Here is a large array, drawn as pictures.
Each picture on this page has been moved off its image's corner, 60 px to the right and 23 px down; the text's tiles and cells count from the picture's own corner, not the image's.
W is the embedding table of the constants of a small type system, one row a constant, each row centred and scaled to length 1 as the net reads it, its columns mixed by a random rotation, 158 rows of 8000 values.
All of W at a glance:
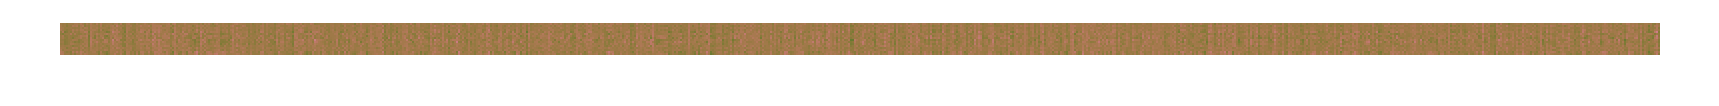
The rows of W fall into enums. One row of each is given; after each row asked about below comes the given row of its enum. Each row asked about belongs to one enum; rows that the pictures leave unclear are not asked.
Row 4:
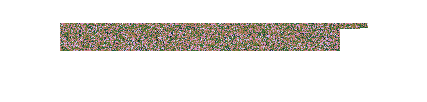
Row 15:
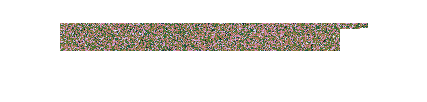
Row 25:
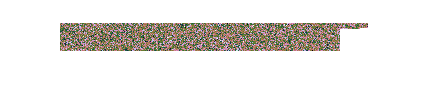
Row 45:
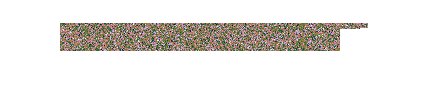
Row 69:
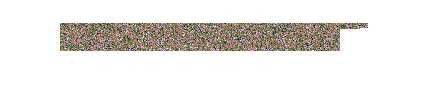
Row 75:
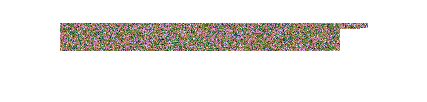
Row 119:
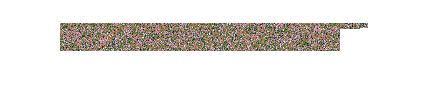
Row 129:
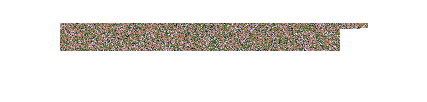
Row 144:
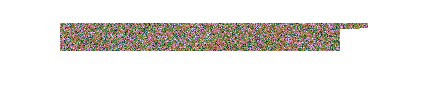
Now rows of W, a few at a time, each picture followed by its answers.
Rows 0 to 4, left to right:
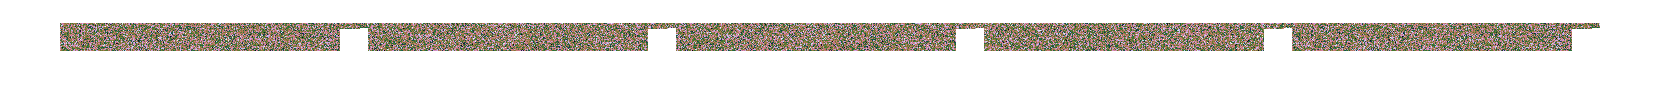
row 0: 4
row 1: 144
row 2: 144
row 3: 15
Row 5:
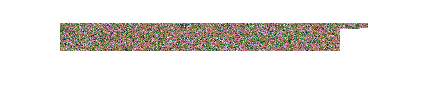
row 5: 25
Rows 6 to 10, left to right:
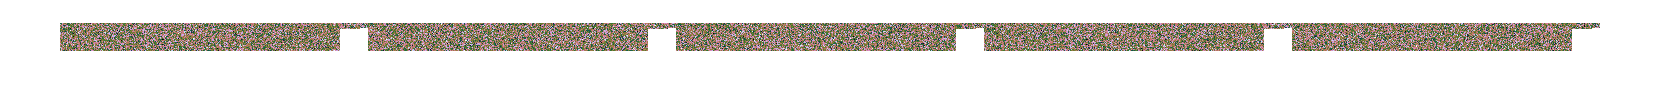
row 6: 75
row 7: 45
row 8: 69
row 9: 75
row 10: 119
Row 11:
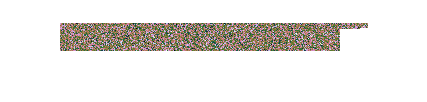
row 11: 129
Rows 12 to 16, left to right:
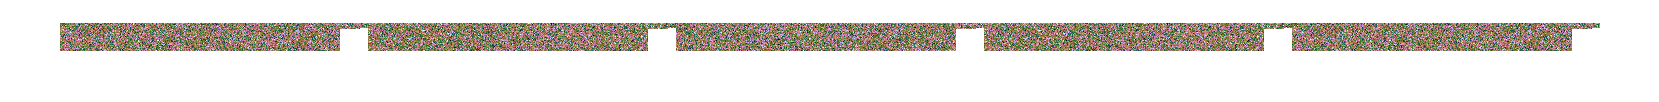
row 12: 45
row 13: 15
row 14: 75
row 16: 45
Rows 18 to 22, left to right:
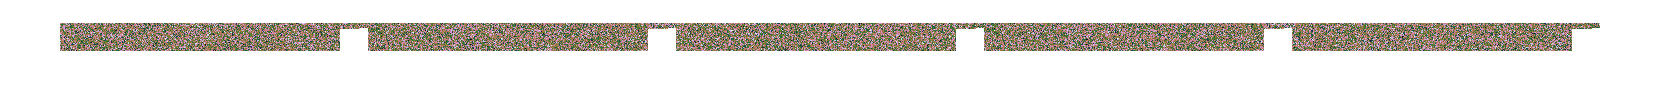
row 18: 144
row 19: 75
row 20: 15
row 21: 75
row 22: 4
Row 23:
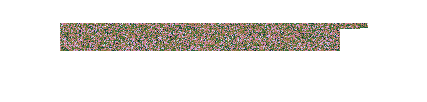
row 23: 4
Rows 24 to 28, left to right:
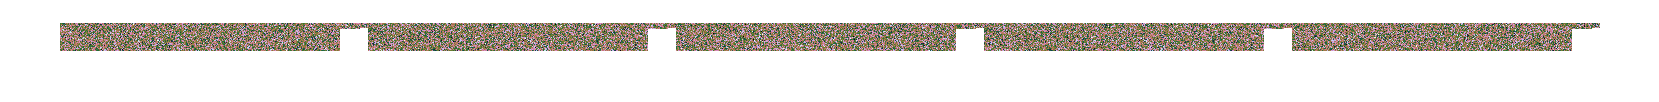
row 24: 45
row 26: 69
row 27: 25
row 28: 119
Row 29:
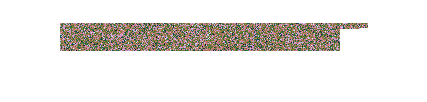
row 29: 144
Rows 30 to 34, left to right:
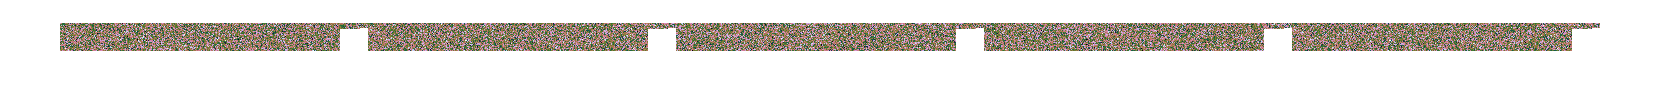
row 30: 69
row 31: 45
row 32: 144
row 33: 75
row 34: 45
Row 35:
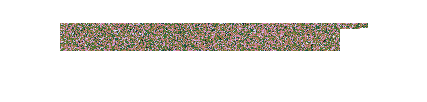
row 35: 15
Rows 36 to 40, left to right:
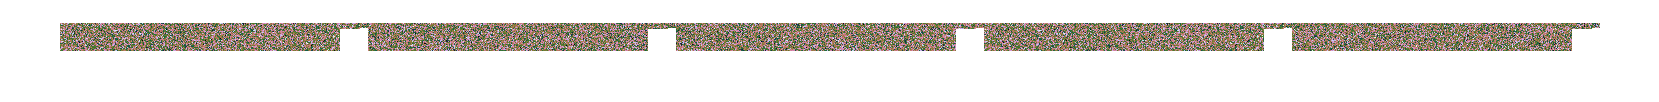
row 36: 15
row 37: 4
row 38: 25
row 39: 15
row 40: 119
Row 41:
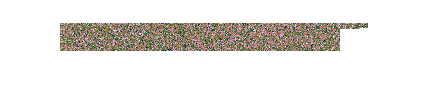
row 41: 15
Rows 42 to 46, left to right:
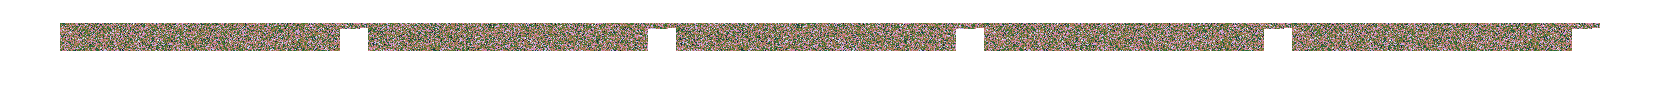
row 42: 45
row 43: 25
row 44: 25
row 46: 45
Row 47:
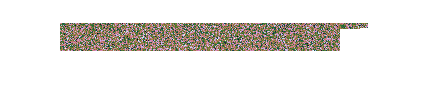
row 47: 69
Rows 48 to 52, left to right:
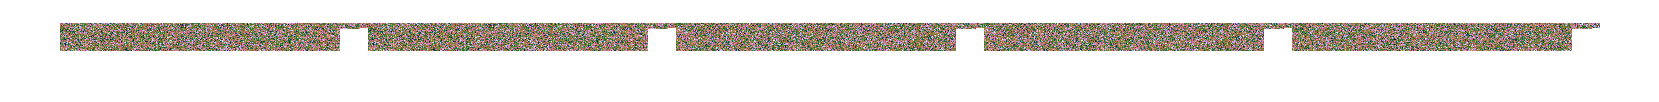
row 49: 25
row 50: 45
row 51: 45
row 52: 75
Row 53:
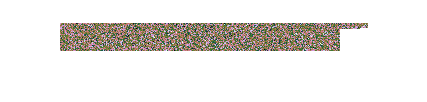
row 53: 129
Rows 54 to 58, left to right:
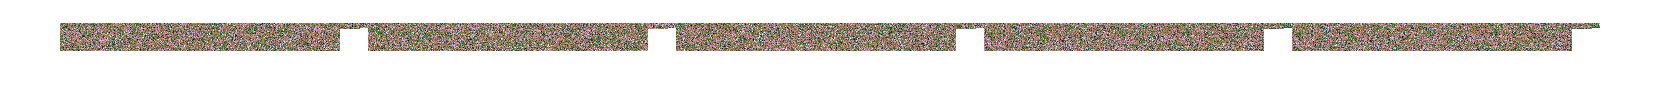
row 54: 119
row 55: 75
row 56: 69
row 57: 4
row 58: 4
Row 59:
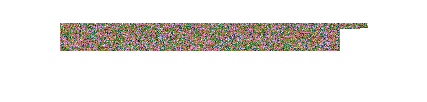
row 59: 4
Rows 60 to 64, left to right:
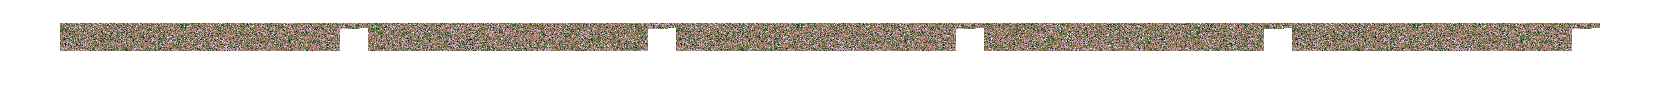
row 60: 25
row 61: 75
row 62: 25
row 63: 69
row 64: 25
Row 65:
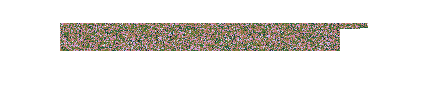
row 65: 4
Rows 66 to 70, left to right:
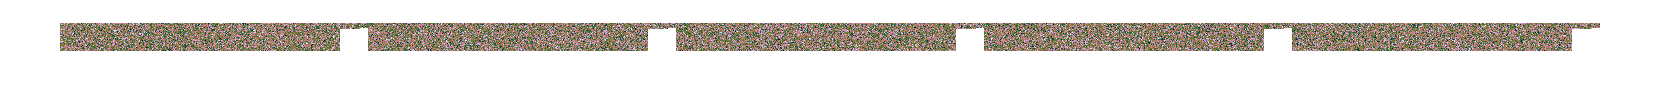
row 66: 15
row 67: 45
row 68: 75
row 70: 25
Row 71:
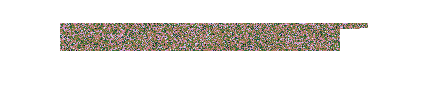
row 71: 144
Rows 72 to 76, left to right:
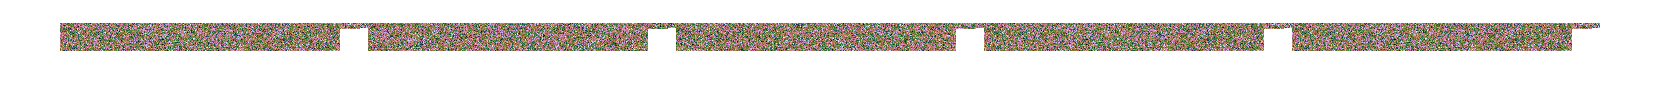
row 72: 75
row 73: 119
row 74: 25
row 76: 75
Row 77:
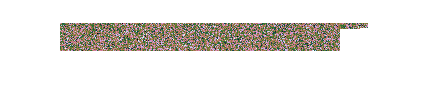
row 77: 69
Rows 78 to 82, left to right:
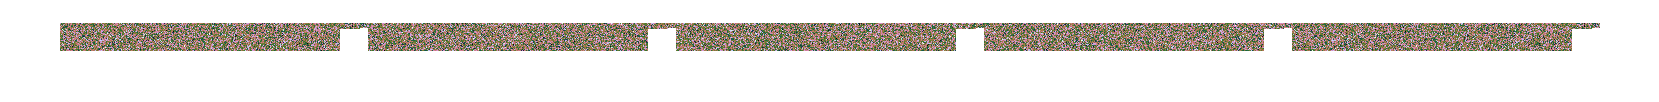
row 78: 119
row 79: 144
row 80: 15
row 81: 45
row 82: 119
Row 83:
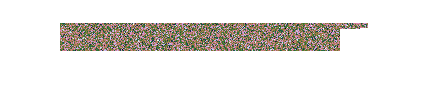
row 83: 45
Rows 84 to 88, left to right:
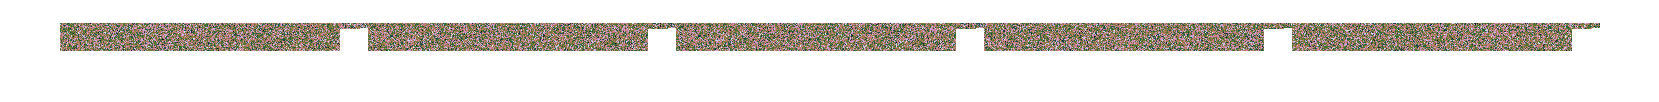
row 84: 75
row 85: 119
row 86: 119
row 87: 4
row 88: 15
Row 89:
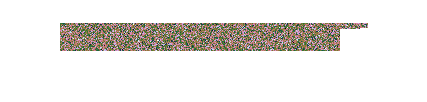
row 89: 45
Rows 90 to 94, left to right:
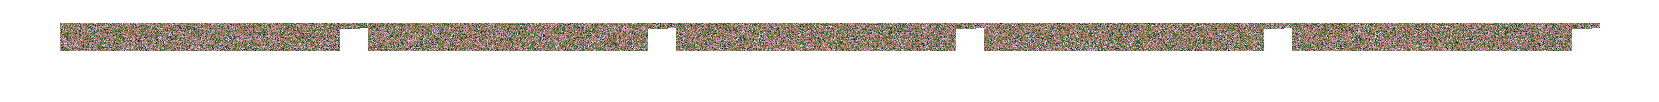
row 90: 4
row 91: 119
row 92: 69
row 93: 129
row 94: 69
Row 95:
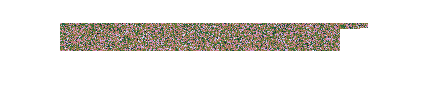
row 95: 69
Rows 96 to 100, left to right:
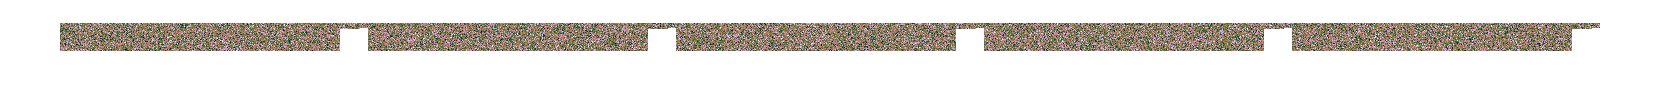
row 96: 25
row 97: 119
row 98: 144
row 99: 45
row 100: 69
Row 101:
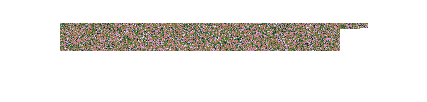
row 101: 69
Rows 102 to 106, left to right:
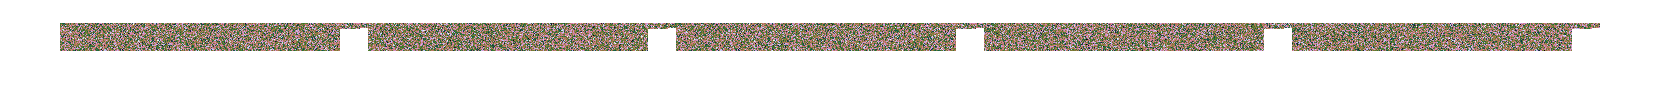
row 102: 45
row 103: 15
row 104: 45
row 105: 75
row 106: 25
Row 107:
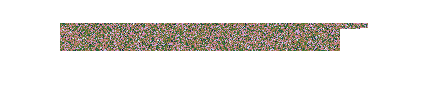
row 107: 45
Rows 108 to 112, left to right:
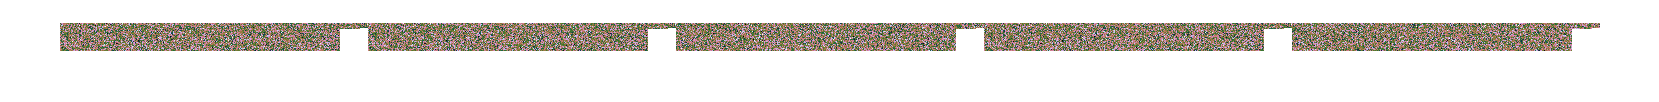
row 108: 4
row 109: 4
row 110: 69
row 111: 4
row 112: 25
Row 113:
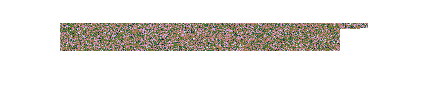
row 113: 75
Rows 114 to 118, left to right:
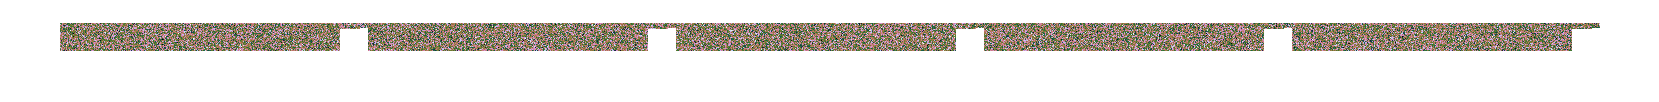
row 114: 75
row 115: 25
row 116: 15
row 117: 119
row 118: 4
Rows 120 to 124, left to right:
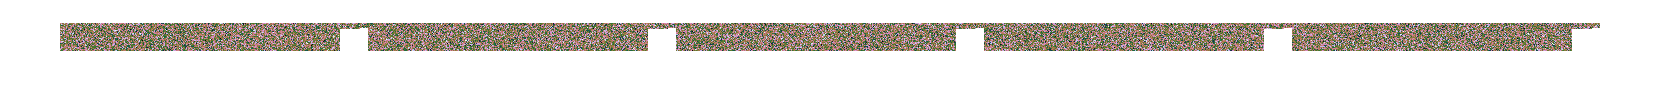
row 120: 15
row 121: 45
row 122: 144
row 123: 25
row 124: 129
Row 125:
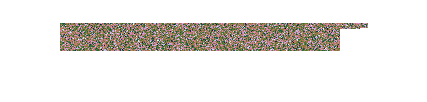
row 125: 45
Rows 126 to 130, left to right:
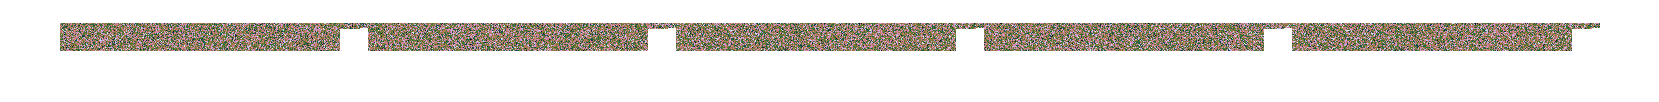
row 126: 119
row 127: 75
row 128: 15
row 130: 15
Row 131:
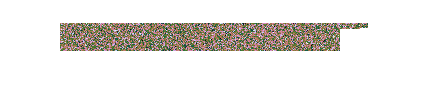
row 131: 15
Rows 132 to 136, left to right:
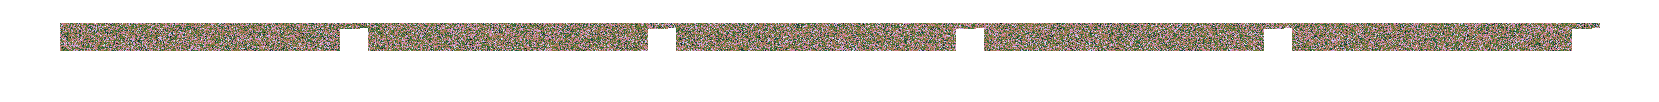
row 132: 4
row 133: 75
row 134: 25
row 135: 129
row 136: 119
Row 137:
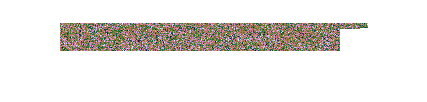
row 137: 4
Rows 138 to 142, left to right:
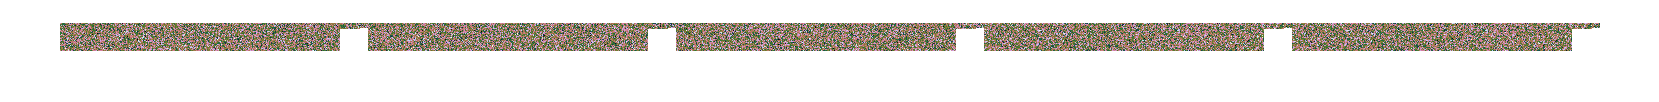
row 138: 69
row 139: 119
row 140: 75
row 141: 15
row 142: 15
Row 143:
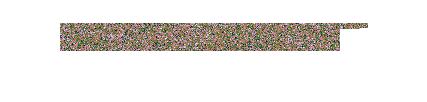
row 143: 144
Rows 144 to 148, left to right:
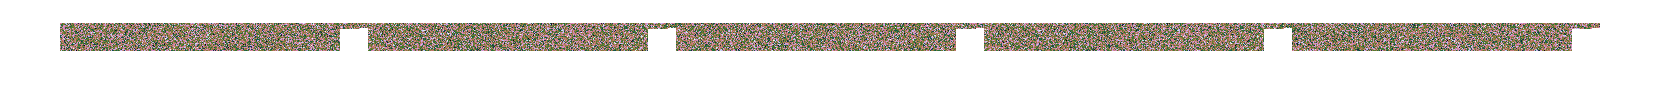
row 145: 15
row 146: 45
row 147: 15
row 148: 25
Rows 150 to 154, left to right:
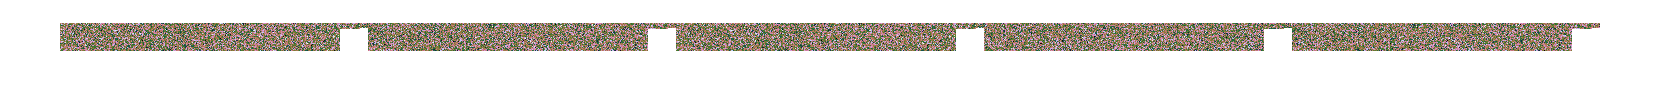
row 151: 25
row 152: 15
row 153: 4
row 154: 25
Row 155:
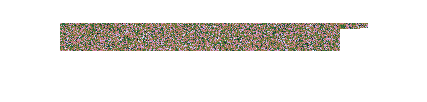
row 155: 69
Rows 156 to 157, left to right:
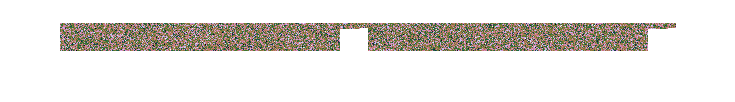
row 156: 144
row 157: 25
